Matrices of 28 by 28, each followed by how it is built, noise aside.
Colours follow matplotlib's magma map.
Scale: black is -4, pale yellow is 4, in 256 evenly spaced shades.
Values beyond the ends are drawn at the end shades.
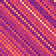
Toeplitz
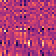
low rank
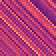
Toeplitz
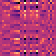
low rank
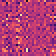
low rank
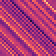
Toeplitz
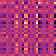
low rank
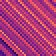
Toeplitz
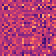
low rank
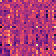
low rank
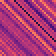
Toeplitz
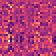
low rank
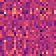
low rank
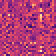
low rank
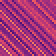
Toeplitz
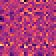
low rank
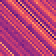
Toeplitz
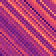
Toeplitz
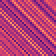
Toeplitz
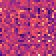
low rank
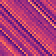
Toeplitz
